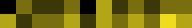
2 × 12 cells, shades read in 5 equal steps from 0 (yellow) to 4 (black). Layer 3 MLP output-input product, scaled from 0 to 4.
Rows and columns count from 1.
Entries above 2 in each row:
6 2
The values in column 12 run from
1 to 2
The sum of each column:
5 5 5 5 3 7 2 5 3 5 2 3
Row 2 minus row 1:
-3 1 -1 -1 -1 -1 0 -1 -1 -1 -2 -1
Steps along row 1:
down up same down up down up down up down same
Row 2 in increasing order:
0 1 1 1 1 1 2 2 2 2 3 3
